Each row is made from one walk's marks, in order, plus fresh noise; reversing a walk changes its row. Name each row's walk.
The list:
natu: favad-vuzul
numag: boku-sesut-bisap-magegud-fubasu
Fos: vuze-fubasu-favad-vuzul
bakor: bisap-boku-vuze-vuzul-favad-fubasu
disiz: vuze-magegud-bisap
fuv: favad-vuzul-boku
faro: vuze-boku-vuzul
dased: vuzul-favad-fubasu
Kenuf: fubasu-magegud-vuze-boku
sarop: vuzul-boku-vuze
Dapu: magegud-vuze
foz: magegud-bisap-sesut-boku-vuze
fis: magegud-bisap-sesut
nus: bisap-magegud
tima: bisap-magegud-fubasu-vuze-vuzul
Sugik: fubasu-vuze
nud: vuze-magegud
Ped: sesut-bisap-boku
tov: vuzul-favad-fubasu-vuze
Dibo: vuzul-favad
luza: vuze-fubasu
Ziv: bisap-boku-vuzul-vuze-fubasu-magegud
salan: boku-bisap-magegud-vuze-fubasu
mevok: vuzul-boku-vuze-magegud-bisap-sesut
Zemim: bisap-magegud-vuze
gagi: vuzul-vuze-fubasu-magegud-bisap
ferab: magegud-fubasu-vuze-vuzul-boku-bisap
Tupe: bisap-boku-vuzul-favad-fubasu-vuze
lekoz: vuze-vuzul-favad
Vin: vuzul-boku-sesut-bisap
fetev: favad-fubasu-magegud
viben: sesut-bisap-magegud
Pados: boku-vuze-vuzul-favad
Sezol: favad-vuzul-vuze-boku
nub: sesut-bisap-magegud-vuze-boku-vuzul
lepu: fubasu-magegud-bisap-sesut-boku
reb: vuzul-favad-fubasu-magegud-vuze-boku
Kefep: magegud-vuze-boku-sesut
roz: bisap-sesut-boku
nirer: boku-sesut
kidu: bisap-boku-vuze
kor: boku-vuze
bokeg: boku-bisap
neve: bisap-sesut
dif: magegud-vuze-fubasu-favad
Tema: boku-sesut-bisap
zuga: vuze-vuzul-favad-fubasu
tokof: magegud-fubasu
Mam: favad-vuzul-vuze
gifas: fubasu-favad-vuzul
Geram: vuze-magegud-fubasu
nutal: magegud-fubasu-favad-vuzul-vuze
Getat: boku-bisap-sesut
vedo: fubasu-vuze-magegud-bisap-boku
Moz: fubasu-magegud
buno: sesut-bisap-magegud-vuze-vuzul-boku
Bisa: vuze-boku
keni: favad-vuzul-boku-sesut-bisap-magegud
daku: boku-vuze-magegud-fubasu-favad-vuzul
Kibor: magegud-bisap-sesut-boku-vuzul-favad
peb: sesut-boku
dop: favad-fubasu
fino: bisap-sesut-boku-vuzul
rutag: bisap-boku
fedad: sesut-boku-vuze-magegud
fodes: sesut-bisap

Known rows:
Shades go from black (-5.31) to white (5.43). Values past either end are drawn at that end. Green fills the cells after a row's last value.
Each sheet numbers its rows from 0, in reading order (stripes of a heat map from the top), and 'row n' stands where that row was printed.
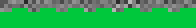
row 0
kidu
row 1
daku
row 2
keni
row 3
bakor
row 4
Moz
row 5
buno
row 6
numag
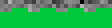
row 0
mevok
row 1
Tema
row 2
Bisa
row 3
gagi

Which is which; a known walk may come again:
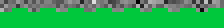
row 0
Geram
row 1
Kibor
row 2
kidu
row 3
Kefep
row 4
Bisa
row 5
Dapu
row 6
vedo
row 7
natu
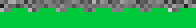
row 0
Sugik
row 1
zuga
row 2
salan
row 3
fino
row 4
foz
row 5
Sezol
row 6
tokof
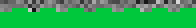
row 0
ferab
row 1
Dibo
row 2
Tema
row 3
tima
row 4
Ped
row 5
nus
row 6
fis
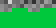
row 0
Getat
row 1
viben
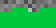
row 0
keni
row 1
dif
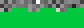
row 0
lekoz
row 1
neve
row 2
luza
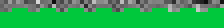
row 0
nub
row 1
peb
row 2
fuv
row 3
Mam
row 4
faro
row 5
Tupe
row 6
fodes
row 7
bokeg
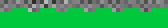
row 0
Ziv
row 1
Moz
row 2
mevok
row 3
numag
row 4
bakor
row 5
daku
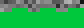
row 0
gagi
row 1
nutal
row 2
kor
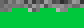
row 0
buno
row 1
fetev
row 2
disiz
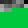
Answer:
rutag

